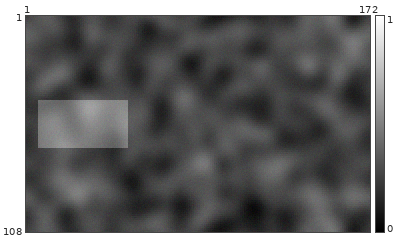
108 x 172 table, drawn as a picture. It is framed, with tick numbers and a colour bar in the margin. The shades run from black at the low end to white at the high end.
Average level on the scale: 30%. Ninth with the highest average: middle left. Stripes: none. Roughest part: middle left. Odd patch: higher, in the middle left.
